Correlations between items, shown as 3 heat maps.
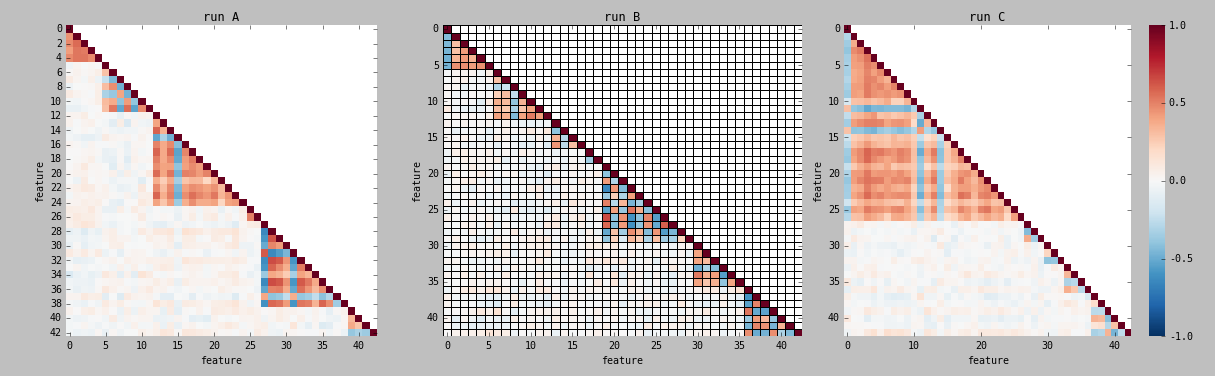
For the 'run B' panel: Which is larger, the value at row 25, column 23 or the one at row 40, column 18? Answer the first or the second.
the first
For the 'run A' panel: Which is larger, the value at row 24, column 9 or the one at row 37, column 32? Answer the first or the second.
the first
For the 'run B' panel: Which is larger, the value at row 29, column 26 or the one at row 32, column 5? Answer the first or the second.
the second
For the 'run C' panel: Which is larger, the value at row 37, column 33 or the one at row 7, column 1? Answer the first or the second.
the second
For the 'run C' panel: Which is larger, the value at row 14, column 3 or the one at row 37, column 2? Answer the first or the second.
the second
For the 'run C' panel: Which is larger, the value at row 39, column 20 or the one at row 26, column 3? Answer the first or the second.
the second
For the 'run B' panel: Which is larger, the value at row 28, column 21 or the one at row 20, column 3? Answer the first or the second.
the second
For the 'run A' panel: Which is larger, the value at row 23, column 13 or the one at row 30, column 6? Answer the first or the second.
the first
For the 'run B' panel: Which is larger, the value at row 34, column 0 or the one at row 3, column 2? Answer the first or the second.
the second
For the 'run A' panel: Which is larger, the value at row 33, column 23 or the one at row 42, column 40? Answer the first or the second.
the first
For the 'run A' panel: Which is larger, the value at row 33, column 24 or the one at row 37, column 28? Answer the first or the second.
the first
